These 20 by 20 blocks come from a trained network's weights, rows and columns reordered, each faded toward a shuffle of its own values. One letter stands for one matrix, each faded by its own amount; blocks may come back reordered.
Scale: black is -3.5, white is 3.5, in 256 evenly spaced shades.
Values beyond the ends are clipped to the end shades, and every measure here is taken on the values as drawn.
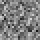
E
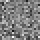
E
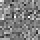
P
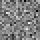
P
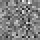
E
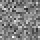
P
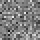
P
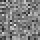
E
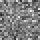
P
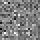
P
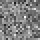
P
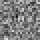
E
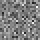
E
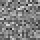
P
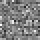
P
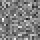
P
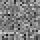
P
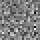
P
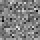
P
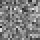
E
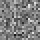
E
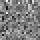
E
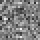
E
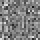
E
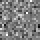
P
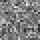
P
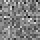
P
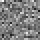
E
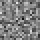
P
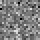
P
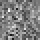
E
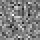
E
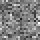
E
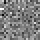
E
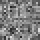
E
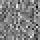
E
